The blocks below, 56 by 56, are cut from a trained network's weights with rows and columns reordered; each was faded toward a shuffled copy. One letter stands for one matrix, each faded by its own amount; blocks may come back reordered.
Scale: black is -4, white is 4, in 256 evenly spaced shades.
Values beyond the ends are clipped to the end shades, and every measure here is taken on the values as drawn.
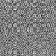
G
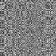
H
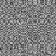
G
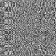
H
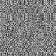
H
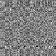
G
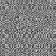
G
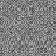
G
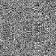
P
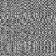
H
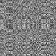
G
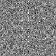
P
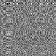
G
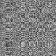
H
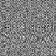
G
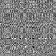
G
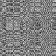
G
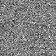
P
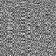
H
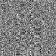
P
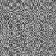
H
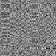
G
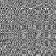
G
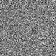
P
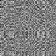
H
